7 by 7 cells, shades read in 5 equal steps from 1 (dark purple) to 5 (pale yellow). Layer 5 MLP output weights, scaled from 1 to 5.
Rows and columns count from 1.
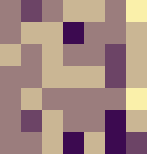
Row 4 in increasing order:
2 3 3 4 4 4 4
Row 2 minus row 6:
0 2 0 -2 0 2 0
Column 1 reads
3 3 4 3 3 3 3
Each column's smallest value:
3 2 3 1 3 1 2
